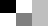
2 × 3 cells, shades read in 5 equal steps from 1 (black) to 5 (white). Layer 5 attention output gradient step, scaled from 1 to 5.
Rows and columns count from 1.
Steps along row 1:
up down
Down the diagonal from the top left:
1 3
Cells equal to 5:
2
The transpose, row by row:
1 5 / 5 3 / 4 4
